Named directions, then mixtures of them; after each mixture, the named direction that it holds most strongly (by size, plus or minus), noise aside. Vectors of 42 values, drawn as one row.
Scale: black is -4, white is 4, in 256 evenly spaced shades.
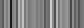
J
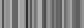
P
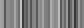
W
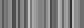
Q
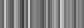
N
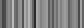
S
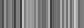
W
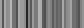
P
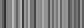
S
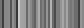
J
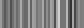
W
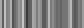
P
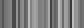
Q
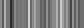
N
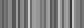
Q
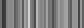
S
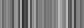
W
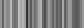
P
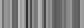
P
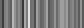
S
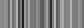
J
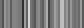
N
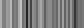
P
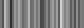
N
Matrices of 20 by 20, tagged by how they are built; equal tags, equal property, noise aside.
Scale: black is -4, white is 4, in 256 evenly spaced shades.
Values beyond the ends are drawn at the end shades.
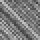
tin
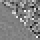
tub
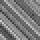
tin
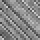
tin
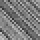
tin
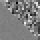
tub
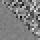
tub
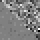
tub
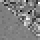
tub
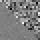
tub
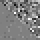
tub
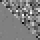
tub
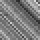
tin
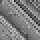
tin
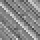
tin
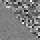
tub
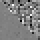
tub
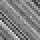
tin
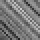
tin
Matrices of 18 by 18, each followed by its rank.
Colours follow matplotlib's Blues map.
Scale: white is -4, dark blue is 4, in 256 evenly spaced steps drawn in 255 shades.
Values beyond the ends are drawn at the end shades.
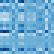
two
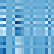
one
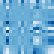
two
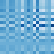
one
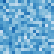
full rank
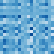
two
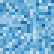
full rank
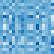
two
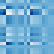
one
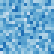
full rank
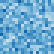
full rank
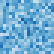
full rank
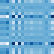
one
